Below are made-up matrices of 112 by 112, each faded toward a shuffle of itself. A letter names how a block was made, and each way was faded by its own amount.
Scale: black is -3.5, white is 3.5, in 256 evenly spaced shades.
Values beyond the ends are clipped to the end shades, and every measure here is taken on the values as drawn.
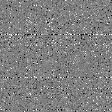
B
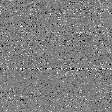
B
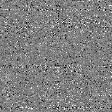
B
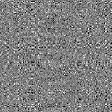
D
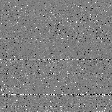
B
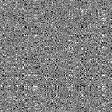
D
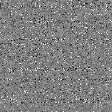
B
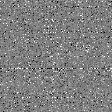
B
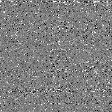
B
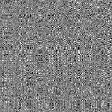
D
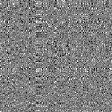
D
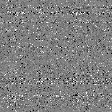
B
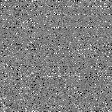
B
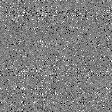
B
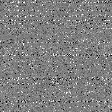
B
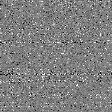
B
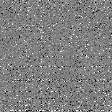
B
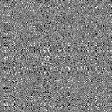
D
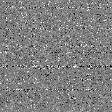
B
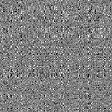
D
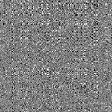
D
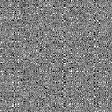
D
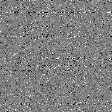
B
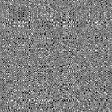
D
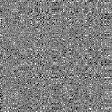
D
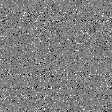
B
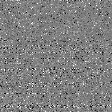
B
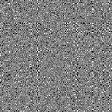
D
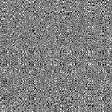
D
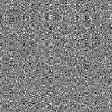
D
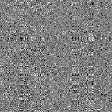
D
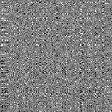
D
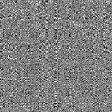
D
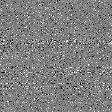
B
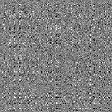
D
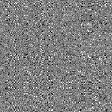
D
